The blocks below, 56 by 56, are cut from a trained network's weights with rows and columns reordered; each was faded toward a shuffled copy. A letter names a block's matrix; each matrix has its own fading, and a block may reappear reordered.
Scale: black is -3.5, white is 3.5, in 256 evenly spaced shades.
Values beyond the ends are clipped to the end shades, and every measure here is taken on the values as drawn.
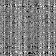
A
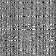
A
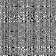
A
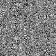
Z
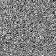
Z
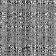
A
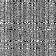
A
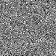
Z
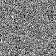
Z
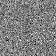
Z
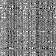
A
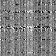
A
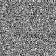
Z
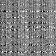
A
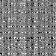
A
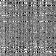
A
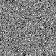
Z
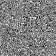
Z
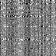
A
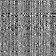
A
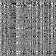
A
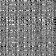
A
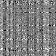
A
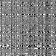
A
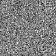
Z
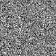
Z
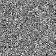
Z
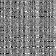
A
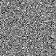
Z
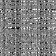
A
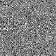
Z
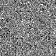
Z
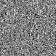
Z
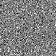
Z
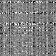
A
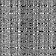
A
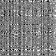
A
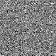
Z
